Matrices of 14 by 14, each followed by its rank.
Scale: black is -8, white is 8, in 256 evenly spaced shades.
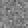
full rank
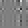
one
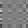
one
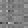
two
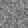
full rank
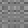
one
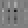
one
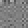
two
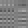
one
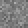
full rank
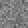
full rank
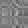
two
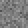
full rank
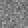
full rank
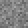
full rank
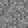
full rank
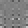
two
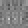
two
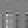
one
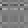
one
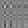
one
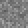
full rank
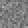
full rank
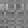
two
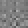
two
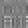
two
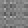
two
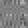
two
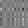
one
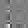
one
